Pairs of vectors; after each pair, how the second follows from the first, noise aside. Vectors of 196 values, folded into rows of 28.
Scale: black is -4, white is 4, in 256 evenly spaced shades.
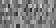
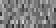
wrapped around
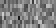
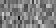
copied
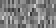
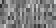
wrapped around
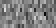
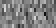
copied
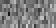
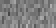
shrunk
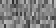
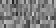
copied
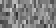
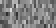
copied
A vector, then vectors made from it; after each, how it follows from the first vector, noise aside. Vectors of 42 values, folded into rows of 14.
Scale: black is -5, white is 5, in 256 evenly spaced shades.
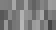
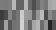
scaled up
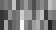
scaled up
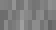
shrunk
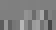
partly zeroed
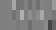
partly zeroed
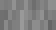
shrunk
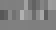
partly zeroed
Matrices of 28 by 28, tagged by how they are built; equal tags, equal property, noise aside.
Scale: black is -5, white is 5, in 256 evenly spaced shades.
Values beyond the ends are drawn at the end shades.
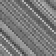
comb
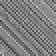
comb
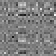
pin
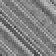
comb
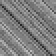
comb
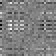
pin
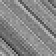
comb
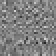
pin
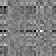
pin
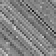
comb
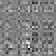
pin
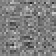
pin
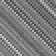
comb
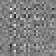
pin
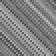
comb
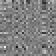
pin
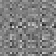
pin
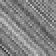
comb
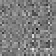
pin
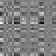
pin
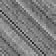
comb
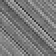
comb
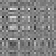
pin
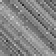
comb
